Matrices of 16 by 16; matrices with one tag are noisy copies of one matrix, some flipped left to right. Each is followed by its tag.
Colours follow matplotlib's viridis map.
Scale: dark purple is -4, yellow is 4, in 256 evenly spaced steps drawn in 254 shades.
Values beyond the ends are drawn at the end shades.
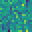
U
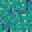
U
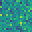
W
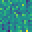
U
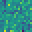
U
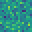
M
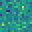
M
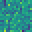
U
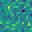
M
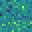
M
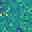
W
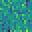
U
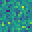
M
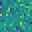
W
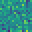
U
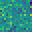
W
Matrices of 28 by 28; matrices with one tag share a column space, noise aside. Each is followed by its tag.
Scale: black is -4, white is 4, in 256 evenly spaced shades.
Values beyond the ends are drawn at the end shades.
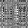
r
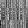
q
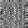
r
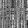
q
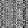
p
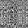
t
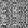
t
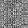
p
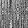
q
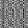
p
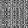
p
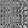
t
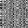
p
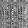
r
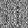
t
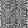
p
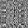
t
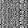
p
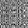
t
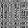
r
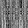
q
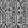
t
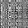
r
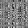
r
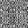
t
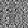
t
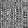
r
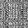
r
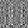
t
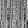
q
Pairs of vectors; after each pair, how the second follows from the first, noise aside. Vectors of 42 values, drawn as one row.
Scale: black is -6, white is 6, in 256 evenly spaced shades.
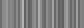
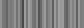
negated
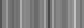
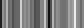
scaled up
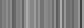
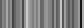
scaled up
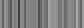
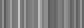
negated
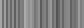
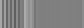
partly zeroed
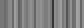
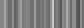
negated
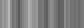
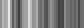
scaled up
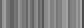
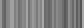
negated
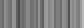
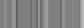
partly zeroed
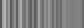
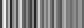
scaled up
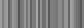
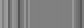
partly zeroed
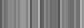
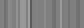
partly zeroed
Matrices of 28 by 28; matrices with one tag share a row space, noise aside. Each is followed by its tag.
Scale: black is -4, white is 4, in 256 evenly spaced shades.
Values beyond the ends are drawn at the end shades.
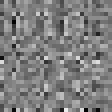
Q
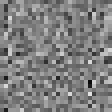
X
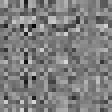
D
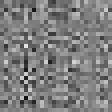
D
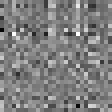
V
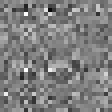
D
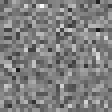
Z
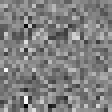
D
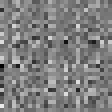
V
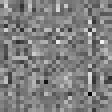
X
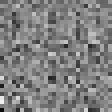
V
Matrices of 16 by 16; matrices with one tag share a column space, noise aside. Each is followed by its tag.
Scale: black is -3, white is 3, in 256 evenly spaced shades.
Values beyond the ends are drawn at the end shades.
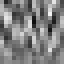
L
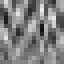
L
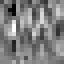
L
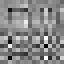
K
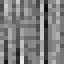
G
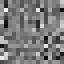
K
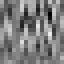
L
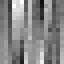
G
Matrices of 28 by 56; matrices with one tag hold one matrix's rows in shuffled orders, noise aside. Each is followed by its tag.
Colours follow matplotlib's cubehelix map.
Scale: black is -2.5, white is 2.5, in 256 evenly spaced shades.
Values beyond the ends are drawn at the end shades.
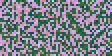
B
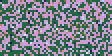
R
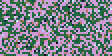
R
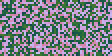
R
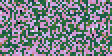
B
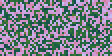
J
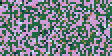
B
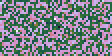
J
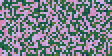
B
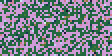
J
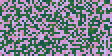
J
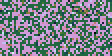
B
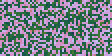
J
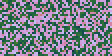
R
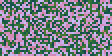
J
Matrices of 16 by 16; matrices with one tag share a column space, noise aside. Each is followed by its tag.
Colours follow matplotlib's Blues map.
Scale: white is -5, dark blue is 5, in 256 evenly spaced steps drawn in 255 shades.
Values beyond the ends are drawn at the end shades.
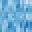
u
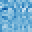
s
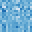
s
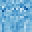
s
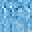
s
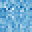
s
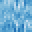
u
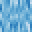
u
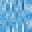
u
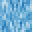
u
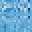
s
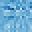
s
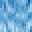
u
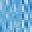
u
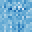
s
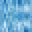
u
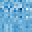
s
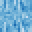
u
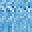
s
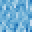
u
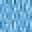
u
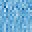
s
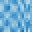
u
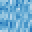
u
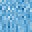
s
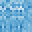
s
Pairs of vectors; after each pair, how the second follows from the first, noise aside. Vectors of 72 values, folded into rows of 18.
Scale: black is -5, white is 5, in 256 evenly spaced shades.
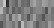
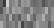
negated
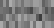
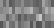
negated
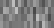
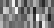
scaled up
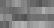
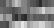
scaled up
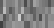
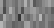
negated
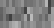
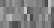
negated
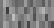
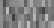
negated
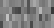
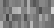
negated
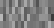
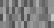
negated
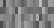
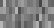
negated
